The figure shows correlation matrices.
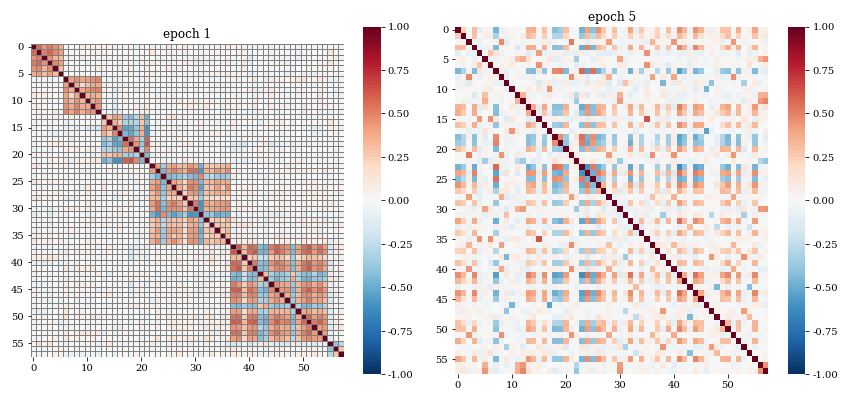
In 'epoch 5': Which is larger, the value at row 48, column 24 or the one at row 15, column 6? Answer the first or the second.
the second
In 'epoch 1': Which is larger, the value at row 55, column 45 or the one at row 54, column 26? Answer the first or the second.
the second
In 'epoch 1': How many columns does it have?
58
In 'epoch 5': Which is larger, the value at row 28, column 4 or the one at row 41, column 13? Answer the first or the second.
the second
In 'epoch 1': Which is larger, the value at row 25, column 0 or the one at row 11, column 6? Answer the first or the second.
the second
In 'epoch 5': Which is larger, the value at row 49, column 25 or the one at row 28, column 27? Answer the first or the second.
the second
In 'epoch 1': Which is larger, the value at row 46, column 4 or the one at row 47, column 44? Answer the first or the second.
the second
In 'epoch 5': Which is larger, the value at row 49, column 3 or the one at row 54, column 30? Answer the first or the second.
the first
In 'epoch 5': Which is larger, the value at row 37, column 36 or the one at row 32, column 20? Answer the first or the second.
the second
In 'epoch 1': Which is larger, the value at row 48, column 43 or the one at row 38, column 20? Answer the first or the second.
the first
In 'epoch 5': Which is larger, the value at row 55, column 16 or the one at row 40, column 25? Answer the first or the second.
the first
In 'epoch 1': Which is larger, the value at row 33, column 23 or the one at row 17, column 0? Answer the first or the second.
the first
